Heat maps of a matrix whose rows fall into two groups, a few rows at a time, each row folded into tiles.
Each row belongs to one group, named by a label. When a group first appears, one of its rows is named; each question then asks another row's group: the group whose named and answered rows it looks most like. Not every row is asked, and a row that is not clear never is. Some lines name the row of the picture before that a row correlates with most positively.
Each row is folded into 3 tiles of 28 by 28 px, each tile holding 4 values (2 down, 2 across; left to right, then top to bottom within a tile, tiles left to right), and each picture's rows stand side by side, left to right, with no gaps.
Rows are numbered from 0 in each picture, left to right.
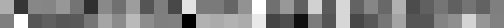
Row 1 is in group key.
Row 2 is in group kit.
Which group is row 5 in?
key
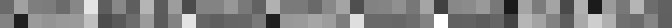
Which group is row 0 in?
kit
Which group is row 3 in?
kit
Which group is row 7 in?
key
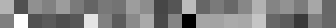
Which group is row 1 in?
key
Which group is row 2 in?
kit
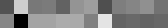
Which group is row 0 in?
kit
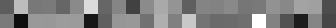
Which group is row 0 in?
kit
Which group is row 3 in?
key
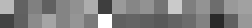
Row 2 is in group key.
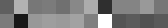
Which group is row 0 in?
kit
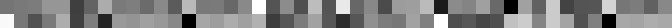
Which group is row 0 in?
key
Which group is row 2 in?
kit
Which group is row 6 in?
key
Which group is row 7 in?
kit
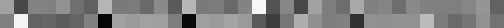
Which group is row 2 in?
kit
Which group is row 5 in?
key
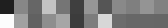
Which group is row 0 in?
key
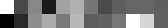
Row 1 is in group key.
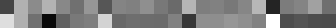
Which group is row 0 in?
key
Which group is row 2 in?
kit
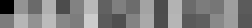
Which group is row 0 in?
key
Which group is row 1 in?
key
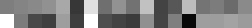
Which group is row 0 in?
key
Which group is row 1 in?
key
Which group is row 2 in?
kit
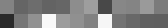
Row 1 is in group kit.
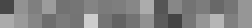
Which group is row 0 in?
key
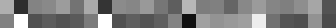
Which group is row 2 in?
kit
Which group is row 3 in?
key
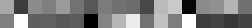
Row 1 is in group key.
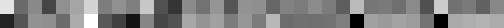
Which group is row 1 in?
key
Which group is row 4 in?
kit
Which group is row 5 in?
kit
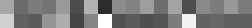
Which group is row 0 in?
key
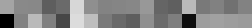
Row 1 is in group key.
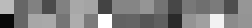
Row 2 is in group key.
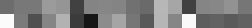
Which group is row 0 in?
key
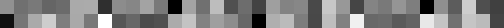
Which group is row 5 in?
key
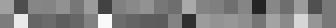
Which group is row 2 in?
kit
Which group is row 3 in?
key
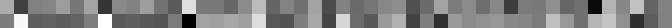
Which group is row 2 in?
kit
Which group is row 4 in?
key
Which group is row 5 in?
kit
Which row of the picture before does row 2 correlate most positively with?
2
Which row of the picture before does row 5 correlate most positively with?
2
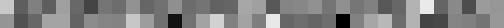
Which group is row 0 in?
key
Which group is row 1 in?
key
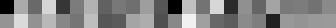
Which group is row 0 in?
key
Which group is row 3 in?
kit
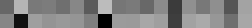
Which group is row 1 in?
kit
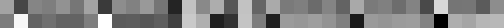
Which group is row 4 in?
kit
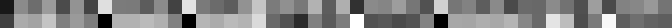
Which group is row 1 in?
kit
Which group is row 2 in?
kit
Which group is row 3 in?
key
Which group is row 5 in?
kit
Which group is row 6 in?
key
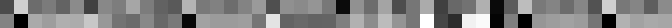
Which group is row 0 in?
kit
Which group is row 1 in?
key
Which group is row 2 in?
kit
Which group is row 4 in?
key
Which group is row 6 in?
kit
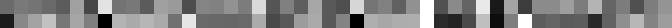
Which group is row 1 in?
kit
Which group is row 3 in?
key
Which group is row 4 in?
kit
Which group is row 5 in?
key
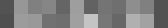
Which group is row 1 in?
key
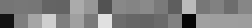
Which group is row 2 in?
kit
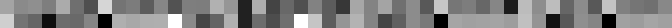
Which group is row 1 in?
kit
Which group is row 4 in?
key
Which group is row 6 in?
key
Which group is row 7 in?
kit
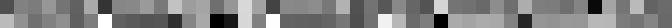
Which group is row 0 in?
key
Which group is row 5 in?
kit
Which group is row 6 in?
kit
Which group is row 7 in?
key
